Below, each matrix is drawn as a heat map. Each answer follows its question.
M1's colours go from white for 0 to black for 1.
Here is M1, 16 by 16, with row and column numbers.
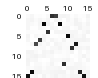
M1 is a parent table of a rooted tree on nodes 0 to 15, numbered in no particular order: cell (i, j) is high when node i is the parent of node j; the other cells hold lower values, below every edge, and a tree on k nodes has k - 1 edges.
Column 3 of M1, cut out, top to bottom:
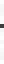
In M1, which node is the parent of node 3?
6
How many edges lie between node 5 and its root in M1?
5
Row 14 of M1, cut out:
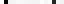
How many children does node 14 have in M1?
2
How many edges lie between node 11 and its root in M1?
5
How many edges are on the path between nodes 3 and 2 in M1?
4
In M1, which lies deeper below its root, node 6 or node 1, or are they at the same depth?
the same depth
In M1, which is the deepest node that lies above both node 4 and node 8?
2
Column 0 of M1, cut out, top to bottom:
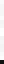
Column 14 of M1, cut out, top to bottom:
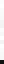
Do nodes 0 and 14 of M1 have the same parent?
yes
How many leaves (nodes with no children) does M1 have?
6
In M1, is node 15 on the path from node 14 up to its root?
yes
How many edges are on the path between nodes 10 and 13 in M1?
8
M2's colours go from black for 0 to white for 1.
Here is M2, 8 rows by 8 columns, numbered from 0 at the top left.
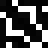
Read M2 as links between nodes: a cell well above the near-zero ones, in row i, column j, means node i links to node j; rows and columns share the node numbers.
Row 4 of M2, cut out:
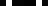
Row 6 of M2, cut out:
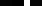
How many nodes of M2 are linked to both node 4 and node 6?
0
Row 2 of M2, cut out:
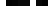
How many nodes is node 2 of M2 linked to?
2
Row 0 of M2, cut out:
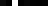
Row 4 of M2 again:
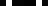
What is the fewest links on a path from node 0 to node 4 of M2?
4
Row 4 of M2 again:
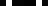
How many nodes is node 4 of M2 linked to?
2
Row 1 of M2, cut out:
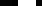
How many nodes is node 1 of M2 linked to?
4
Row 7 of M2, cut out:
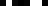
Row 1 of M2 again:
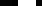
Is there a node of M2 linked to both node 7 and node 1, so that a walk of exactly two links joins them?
yes
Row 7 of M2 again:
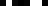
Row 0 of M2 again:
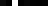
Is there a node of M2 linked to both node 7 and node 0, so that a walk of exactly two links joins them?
no
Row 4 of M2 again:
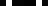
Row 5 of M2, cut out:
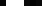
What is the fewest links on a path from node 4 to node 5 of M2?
2
